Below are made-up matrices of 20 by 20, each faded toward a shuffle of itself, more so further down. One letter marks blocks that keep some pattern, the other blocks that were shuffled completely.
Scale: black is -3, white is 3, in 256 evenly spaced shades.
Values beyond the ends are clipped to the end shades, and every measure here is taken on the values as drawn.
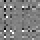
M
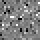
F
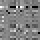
M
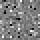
F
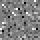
F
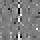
M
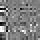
M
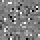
F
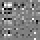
M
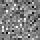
F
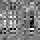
M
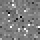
F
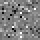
F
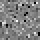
F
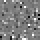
F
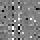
M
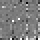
M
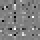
M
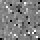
F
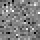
F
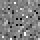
F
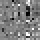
M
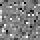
F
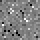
F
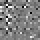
M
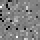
F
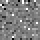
F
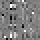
M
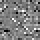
F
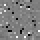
F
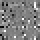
M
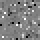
F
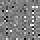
M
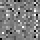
M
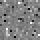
F
